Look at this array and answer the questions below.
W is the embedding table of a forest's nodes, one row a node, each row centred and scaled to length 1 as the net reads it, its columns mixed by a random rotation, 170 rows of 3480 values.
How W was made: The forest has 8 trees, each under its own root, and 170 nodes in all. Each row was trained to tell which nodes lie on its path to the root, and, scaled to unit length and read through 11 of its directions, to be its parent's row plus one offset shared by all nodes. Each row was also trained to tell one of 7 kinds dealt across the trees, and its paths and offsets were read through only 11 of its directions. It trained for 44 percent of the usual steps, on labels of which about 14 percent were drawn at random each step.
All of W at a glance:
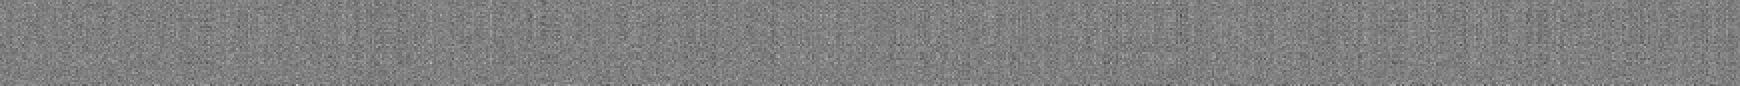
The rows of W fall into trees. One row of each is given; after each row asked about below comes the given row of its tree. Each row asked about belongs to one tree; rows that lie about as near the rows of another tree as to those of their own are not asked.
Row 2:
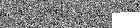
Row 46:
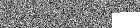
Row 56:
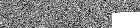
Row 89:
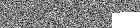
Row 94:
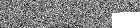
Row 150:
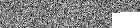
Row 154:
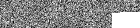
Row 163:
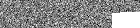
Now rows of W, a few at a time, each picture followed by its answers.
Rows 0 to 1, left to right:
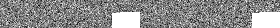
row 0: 154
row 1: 89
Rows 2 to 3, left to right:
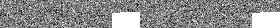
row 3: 89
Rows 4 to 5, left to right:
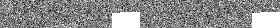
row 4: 56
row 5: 89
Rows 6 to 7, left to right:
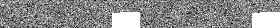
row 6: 56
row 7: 56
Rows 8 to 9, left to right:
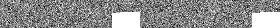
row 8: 154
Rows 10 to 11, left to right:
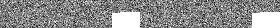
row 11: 154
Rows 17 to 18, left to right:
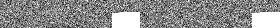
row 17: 94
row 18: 46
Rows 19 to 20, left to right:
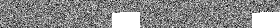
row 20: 2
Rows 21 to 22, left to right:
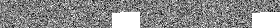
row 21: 2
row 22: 150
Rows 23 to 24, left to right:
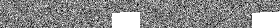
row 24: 154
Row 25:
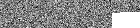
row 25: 150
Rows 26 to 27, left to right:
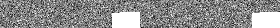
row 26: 163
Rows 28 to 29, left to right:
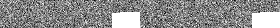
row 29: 56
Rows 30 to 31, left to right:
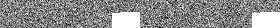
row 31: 56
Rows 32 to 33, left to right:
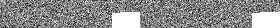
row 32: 56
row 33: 163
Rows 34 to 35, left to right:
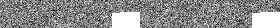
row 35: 150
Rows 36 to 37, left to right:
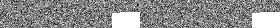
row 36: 56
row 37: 46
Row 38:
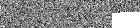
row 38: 2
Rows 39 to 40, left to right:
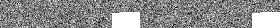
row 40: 150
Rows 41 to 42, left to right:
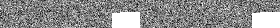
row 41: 2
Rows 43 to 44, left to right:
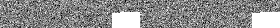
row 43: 2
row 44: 89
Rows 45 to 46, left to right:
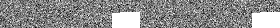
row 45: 163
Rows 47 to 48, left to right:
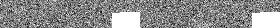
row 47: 89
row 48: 56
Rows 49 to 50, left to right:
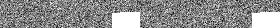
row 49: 2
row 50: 154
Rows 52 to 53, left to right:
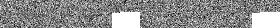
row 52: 2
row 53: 163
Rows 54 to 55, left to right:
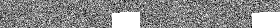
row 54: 2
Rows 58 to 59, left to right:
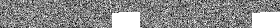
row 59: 154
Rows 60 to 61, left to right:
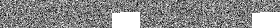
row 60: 2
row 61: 150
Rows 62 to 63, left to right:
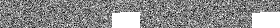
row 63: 163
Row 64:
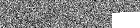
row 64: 56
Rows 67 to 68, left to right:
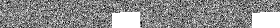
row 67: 89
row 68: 154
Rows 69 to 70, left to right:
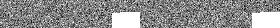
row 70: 2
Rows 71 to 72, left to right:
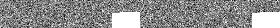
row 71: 56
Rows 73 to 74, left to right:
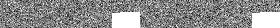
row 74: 163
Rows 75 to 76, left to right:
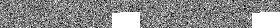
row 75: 150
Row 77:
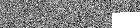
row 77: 2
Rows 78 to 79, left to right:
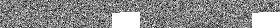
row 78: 89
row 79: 94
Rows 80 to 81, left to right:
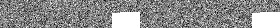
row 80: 2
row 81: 46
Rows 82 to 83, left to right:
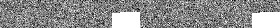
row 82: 150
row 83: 56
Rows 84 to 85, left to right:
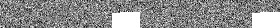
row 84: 2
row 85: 150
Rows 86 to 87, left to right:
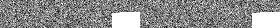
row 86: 46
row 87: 154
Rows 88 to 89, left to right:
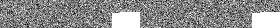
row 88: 89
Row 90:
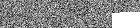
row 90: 89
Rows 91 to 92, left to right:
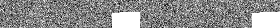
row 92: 94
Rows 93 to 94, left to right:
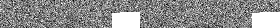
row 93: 46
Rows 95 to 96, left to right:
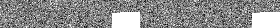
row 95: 2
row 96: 154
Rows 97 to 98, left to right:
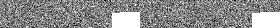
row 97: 56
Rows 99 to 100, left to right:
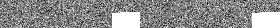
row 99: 150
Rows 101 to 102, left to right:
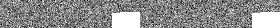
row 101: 154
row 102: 154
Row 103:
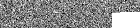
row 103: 46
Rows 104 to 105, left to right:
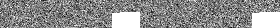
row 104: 163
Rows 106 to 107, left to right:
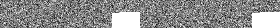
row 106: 89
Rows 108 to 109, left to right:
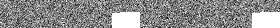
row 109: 56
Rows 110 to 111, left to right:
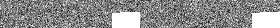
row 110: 2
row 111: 89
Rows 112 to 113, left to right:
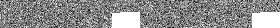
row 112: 89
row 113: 56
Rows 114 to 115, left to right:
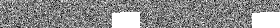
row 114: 56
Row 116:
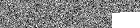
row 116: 163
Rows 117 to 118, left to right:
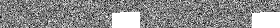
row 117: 2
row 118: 89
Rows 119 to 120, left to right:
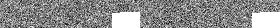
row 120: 56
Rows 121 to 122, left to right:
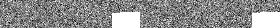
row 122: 150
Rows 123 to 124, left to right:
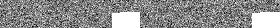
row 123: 56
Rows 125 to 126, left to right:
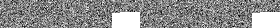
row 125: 150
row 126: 150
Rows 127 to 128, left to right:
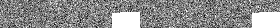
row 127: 2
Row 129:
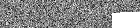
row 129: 154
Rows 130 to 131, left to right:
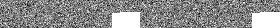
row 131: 89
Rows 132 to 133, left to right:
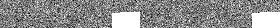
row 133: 2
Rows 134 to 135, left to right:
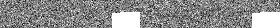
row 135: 163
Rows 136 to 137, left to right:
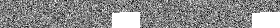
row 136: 150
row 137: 2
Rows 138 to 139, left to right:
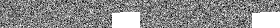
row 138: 154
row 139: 89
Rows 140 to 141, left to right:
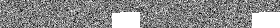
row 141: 89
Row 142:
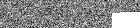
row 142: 56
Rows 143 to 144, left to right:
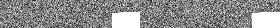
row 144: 94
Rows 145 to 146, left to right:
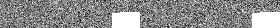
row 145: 2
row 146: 2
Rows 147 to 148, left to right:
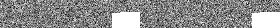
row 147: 89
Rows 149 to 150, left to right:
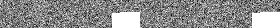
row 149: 56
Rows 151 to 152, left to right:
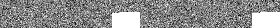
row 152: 150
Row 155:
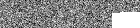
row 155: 56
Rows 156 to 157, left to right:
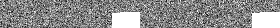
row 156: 154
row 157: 89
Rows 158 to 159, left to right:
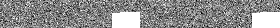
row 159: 154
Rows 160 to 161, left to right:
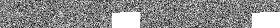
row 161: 89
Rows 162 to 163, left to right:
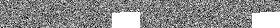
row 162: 56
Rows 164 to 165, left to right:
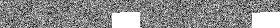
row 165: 154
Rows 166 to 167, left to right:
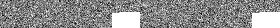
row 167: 89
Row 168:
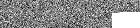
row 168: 94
